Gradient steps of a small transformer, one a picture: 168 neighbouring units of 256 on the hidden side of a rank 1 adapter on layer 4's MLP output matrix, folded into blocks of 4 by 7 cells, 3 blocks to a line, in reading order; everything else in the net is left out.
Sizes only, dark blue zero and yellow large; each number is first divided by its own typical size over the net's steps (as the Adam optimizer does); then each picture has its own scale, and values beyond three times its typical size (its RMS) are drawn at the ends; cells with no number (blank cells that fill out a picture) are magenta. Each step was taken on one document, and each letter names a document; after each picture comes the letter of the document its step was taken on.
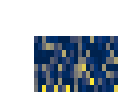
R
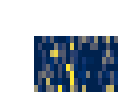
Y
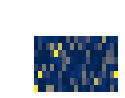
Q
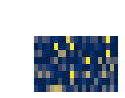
Q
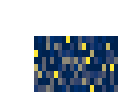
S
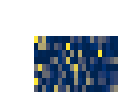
R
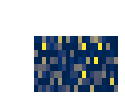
S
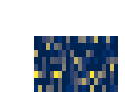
S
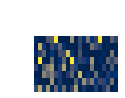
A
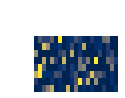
S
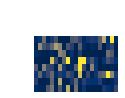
R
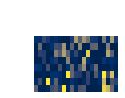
Y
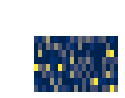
R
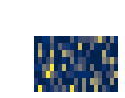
A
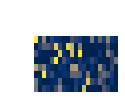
R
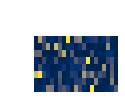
S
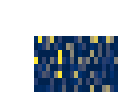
S
